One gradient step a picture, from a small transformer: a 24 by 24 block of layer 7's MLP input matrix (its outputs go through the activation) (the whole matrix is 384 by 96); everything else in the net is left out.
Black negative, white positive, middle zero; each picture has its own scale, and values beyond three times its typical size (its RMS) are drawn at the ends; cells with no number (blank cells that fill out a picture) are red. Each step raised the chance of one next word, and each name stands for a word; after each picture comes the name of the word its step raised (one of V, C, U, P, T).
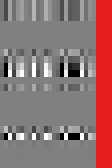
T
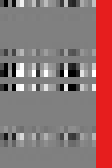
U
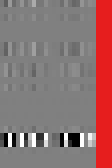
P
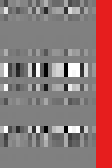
P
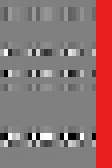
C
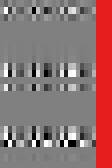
P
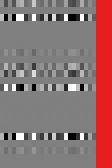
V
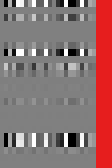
P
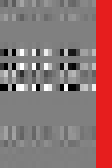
P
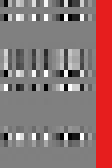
V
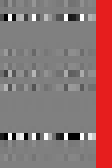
V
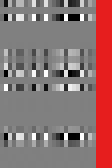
V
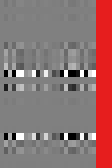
C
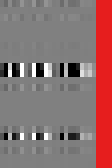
T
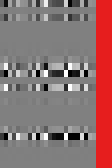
V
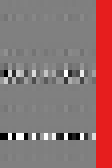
T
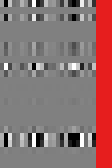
U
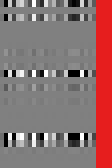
U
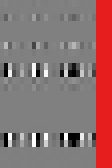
T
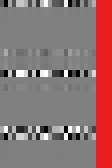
U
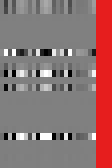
C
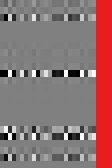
U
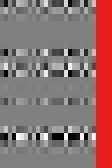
P
